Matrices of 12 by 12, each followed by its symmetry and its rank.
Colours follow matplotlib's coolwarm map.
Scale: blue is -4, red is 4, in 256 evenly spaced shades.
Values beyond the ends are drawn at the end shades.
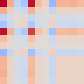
symmetric, rank one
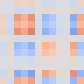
symmetric, rank one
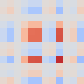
symmetric, rank one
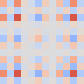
symmetric, rank one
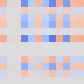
neither, rank one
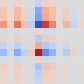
neither, rank one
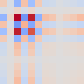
symmetric, rank one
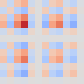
symmetric, rank one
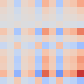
neither, rank one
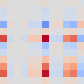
neither, rank one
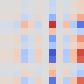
neither, rank one
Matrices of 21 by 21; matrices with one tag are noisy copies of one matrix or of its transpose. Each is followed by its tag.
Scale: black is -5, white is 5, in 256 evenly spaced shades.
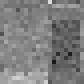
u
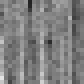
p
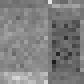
u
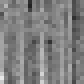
p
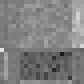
u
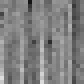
p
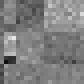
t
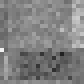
u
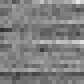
p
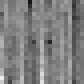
p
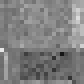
u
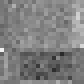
u
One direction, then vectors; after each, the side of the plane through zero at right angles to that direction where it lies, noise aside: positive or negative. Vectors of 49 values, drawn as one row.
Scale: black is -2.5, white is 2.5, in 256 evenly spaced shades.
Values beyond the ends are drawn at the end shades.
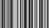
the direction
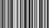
positive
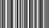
positive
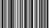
positive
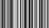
positive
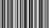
positive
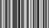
negative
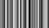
positive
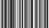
positive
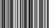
positive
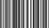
negative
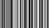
positive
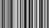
positive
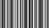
positive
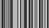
positive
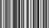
negative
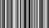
positive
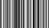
negative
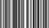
negative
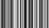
positive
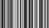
positive
